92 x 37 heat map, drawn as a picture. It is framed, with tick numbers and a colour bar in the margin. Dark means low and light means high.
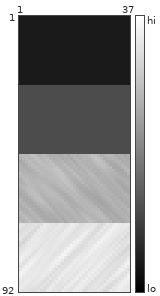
The table splits into 4 rows of 1 panel. Panel 1,1: very low, flat. Panel 2,1: low, flat. Panel 3,1: high, slanting down to the right, faint in contrast. Panel 4,1: very high, slanting up to the right, faint in contrast.
